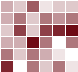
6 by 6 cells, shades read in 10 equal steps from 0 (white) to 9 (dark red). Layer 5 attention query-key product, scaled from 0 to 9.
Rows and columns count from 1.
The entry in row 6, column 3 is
5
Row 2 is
3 5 2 5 4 5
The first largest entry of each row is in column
3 2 6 3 1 1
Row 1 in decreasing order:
6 3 2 2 2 1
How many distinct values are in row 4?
4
